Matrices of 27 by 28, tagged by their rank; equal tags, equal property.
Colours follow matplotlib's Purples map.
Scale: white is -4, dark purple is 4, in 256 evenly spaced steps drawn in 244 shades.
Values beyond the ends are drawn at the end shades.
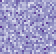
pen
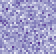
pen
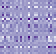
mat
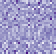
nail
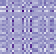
mat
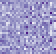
nail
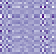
mat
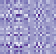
mat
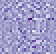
nail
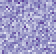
pen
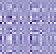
mat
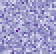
pen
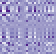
mat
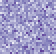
pen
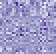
nail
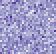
pen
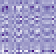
mat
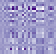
mat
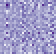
nail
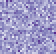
pen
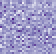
nail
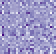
nail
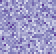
pen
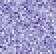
pen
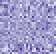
nail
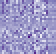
nail
